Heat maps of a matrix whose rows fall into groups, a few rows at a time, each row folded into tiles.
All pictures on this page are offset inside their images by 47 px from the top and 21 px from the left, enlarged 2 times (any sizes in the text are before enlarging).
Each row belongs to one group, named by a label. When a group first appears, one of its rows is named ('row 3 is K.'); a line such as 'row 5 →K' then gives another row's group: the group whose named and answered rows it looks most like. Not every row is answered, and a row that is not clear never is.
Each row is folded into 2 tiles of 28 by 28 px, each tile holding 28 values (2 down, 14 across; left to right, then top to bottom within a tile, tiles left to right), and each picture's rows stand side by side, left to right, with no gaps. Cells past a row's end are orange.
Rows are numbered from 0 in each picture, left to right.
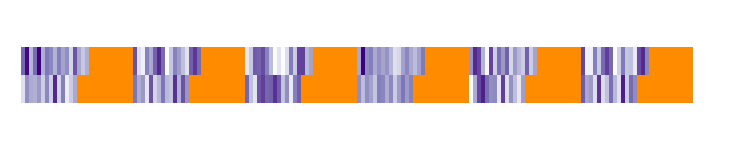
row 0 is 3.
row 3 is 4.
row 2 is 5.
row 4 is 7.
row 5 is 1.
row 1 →1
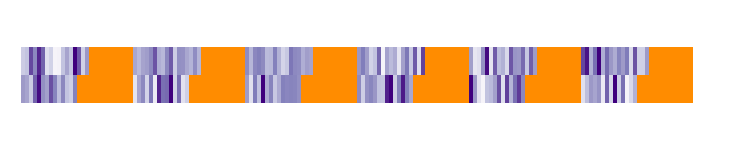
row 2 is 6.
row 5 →3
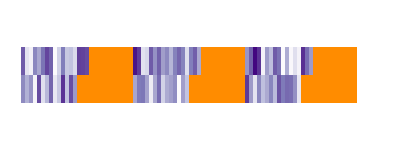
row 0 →1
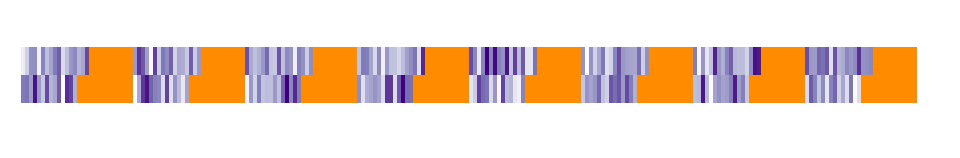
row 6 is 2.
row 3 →4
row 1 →7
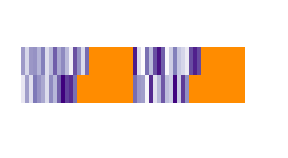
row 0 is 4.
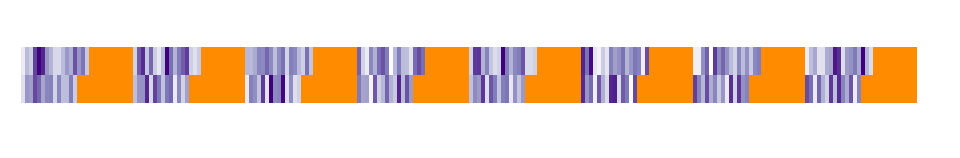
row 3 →1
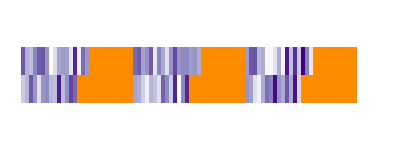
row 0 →2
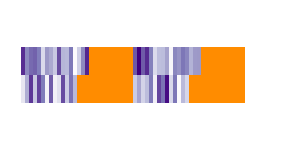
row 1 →3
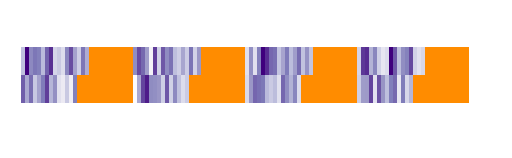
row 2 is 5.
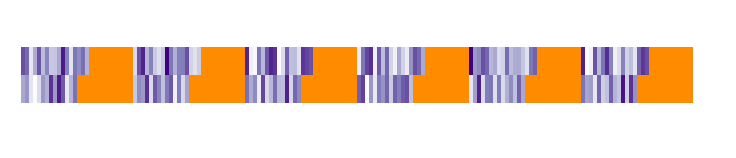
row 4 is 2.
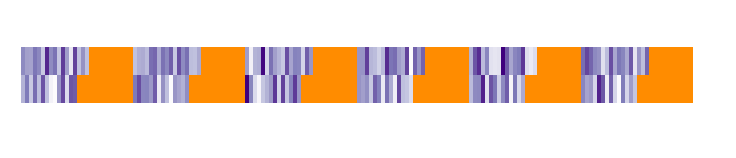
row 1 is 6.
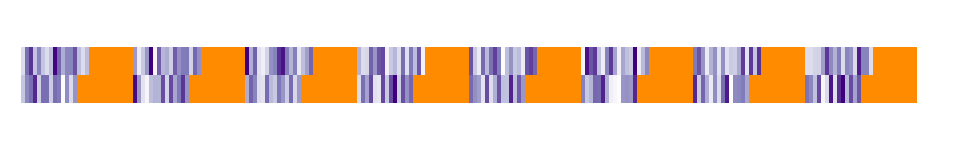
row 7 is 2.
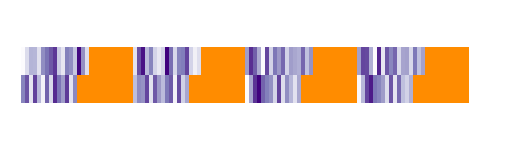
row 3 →7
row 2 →7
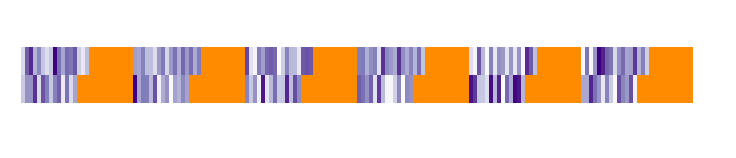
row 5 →5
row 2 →1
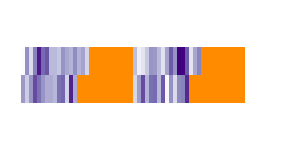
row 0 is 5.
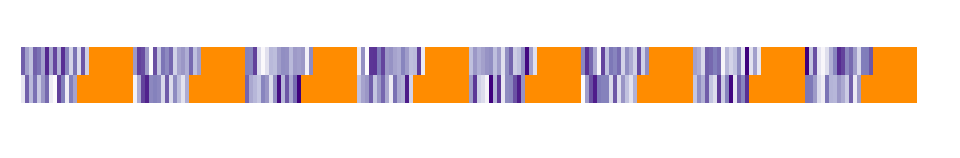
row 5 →7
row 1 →7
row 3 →5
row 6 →2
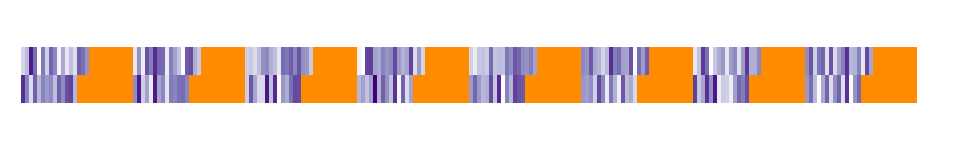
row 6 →4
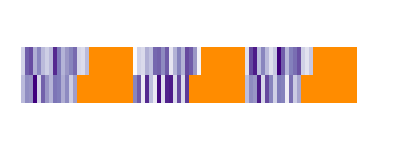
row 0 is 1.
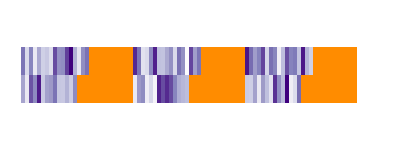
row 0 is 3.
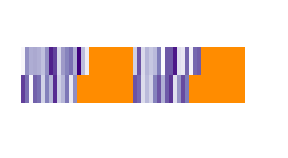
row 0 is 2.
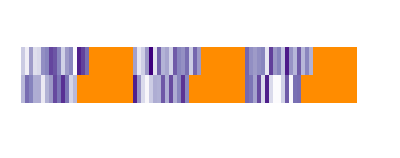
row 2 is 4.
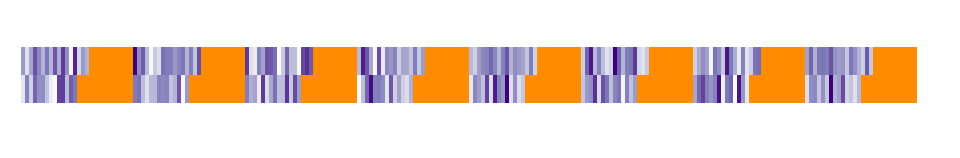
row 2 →1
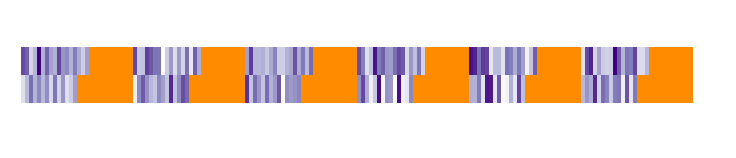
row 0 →3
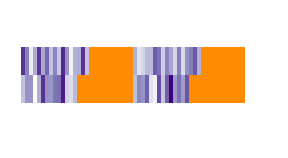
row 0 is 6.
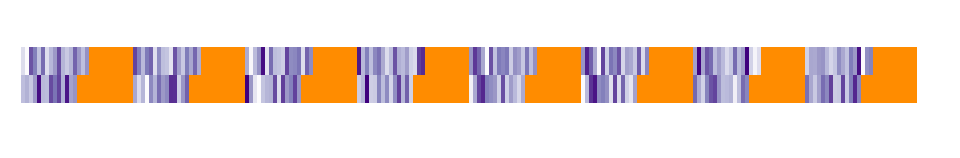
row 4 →7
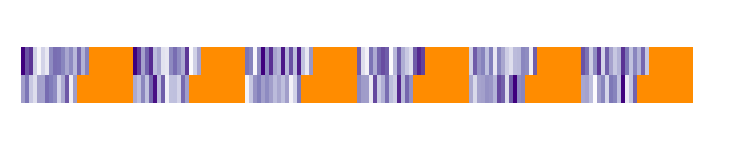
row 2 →3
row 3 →1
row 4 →4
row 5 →6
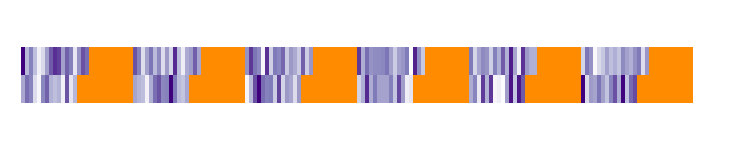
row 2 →7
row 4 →4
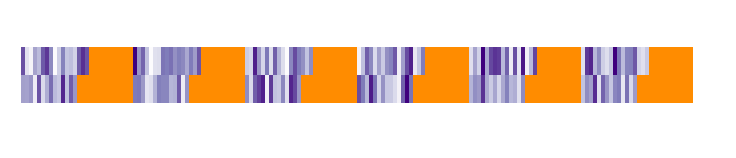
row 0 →1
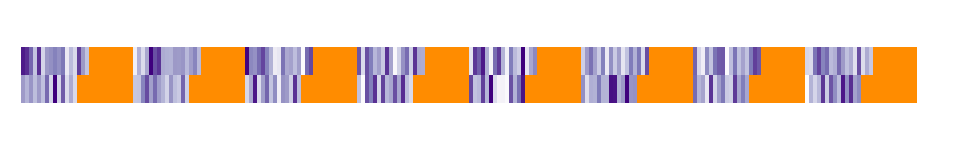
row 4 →4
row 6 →1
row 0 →3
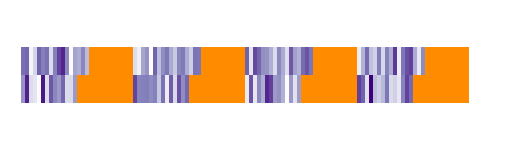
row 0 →6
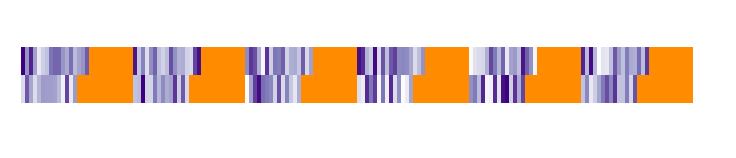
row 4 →2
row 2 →7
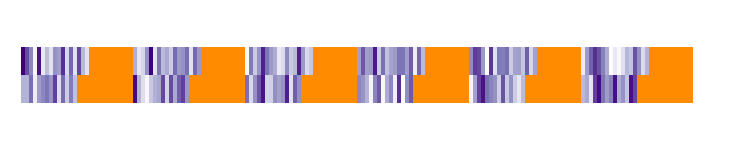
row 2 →5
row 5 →5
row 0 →3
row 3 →6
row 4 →7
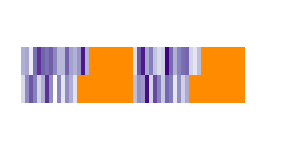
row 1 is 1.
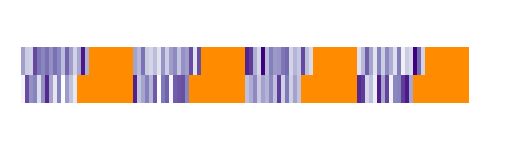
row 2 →3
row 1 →4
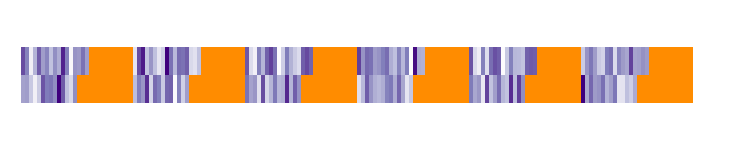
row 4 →1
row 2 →1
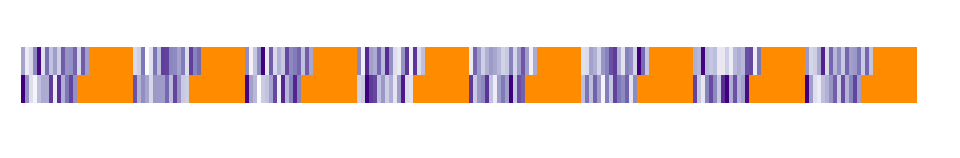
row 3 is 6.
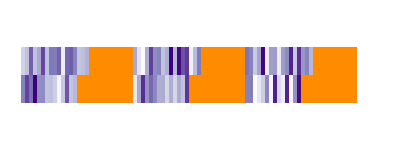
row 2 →6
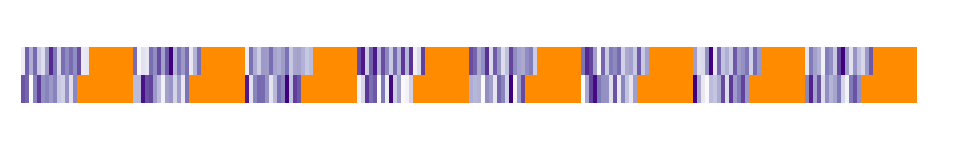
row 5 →7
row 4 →6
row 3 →3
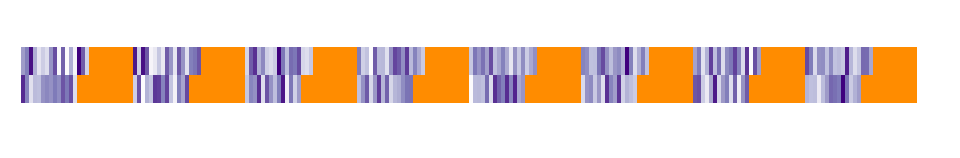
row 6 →6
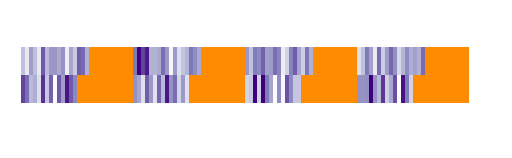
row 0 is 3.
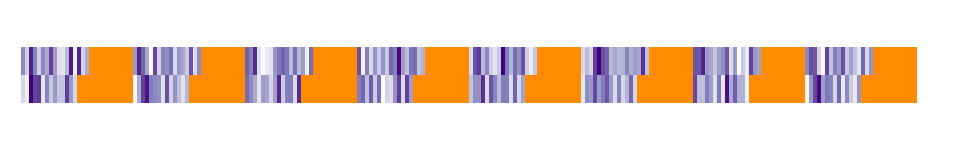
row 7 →7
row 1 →7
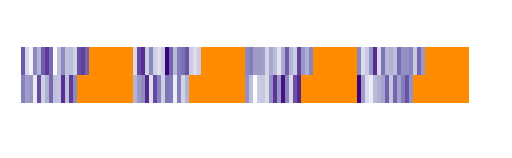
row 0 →1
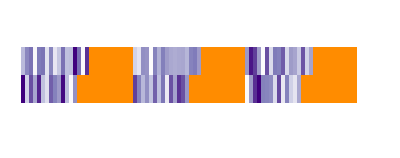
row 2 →7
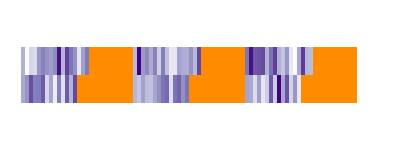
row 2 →3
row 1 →4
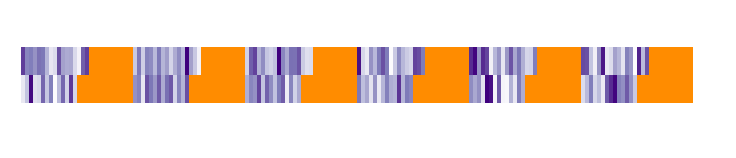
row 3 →1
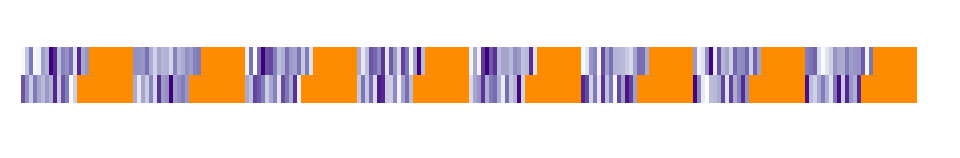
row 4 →5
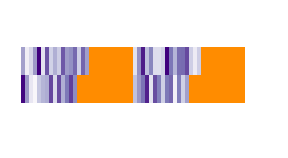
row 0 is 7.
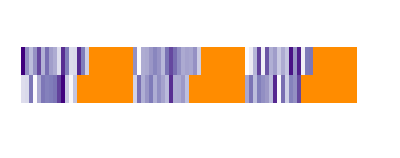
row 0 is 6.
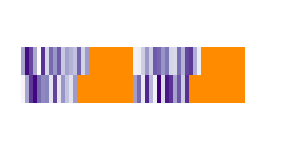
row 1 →2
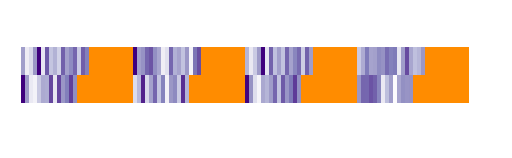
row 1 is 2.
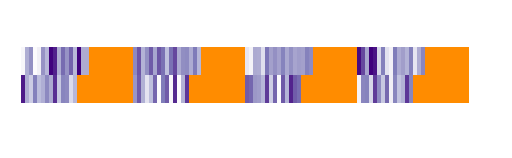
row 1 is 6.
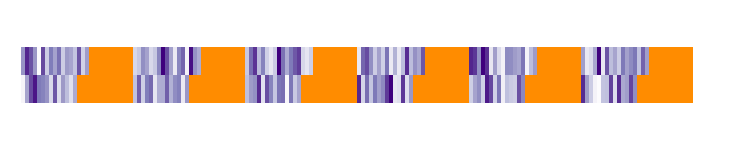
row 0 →7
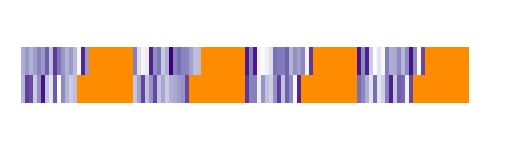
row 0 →6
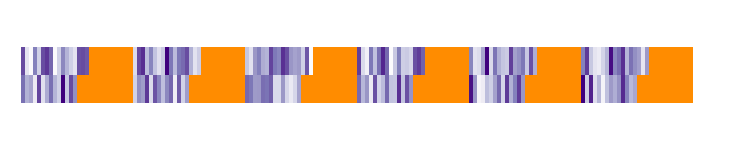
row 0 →1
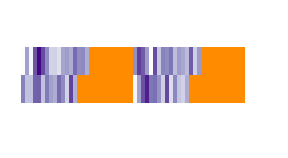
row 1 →7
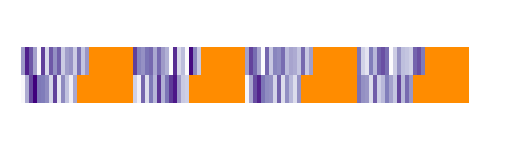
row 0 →7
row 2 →7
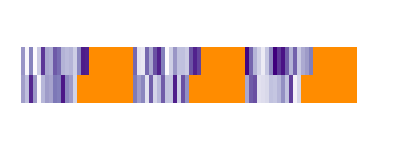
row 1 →1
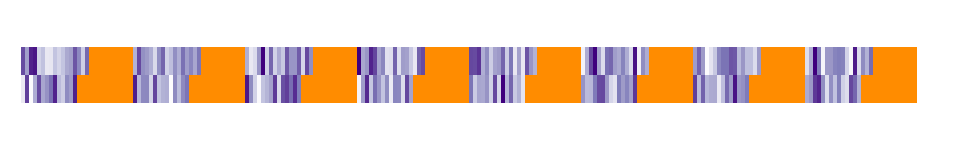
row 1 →4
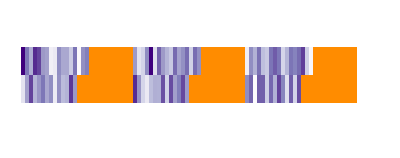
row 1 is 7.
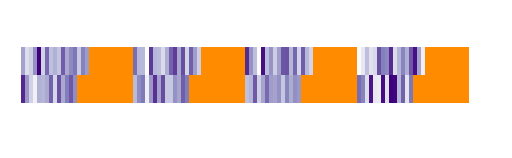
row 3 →2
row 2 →3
